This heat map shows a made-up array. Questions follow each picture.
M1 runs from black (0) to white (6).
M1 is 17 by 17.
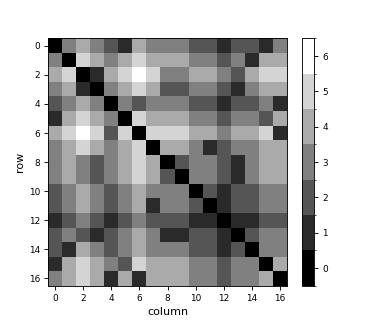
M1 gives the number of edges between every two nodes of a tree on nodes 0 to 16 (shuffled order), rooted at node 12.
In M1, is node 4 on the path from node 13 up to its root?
no
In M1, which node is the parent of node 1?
14
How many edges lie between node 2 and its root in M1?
3
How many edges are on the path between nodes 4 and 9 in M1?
3
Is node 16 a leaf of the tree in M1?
no
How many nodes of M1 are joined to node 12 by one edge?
6
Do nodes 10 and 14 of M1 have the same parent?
yes
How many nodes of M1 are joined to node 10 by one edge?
1
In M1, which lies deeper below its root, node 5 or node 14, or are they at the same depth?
node 5
